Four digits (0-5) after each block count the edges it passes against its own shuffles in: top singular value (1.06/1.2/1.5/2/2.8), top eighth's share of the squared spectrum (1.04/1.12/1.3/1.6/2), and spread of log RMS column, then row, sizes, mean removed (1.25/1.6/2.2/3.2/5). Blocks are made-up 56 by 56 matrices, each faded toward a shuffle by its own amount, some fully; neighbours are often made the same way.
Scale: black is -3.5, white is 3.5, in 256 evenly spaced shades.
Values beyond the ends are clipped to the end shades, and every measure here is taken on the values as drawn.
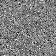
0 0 0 0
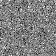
0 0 0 0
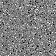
1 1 0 0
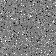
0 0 0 0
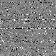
2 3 0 2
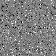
0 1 0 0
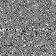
2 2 0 2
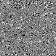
1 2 0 2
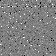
2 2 0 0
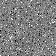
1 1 0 0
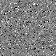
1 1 0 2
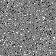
0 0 0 0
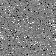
2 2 0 0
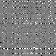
4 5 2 3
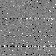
4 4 0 2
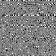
4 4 1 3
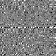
4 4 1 3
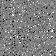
3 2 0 1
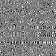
4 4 1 2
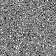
0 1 0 0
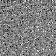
3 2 1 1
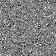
2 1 0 0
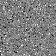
2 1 0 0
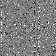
2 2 2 1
